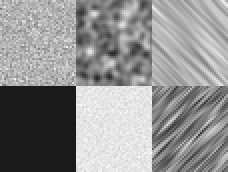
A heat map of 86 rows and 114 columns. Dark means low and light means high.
It is made of 2 by 3 panels. Panel 1,1: high, fine-grained. Panel 1,2: middling, blotchy, strong in contrast. Panel 1,3: high, slanting down to the right. Panel 2,1: very low, flat. Panel 2,2: very high, fine-grained, faint in contrast. Panel 2,3: middling, slanting up to the right, strong in contrast.
